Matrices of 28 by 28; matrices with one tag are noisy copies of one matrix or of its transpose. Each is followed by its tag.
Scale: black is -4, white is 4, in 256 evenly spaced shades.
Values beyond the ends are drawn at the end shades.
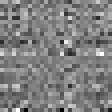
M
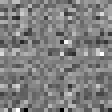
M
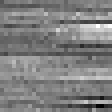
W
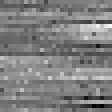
W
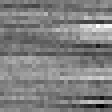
W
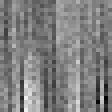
W
